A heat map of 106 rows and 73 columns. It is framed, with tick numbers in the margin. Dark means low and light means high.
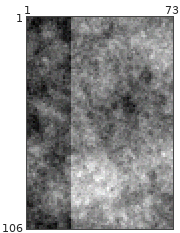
The histogram is bell-shaped. The ninth with the lowest average is the top left. The ninth with the highest average is the bottom middle. The right part is higher, past a seam about 30% of the way across.
